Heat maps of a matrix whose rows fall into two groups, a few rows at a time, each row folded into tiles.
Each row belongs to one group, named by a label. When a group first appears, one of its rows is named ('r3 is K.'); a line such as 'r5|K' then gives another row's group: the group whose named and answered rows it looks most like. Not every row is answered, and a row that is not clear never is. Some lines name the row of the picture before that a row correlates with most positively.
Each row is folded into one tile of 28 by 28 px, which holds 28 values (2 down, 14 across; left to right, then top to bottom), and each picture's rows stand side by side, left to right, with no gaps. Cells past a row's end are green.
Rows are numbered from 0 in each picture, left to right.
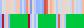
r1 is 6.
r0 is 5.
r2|5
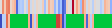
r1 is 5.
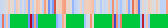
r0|5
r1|5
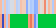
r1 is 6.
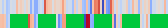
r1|6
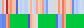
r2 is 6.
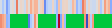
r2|5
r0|6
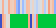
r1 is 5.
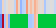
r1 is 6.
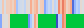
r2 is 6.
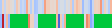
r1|6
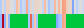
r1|5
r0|5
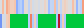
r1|5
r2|5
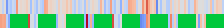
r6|5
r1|6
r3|5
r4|6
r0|6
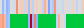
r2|5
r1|5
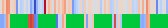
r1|6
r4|5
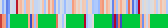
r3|6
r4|5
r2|6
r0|6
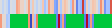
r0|6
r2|5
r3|5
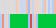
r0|5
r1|5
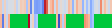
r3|6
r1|6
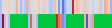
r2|6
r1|5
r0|5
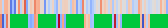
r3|6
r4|5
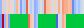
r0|5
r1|6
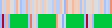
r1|5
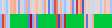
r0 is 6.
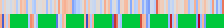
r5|6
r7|5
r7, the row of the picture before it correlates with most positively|1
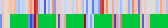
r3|6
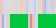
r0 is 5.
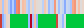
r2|6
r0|6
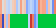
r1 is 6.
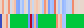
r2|6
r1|5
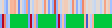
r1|5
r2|5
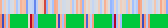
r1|6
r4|5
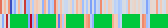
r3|6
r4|6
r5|6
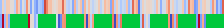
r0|5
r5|5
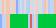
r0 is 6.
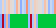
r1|5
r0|5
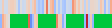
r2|6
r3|5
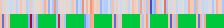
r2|5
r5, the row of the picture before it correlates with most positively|1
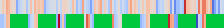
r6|6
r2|5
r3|6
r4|6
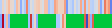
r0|5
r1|5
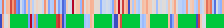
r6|6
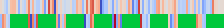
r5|6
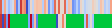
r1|5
